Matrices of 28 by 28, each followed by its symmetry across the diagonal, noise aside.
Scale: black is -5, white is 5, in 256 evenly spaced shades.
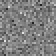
antisymmetric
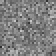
symmetric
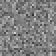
antisymmetric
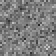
symmetric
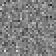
antisymmetric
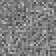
symmetric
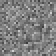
symmetric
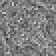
symmetric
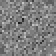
symmetric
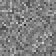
symmetric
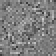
symmetric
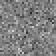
antisymmetric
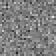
antisymmetric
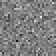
antisymmetric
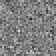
antisymmetric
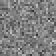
antisymmetric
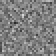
antisymmetric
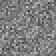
symmetric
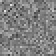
symmetric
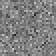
symmetric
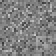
symmetric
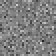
antisymmetric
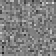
antisymmetric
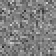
antisymmetric
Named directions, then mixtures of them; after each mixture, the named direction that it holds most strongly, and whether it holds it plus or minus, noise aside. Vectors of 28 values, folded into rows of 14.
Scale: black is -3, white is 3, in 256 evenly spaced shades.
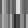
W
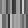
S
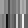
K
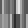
W, plus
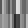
W, plus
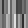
K, minus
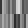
W, plus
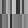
S, minus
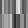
W, plus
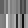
K, minus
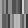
S, plus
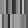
S, plus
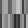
W, plus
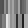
K, minus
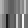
K, plus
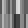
W, plus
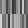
S, plus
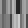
W, minus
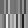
K, minus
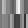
W, plus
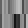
W, plus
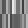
S, minus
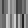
K, minus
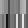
K, plus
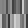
S, plus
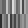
S, minus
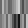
W, plus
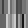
K, minus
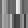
W, plus
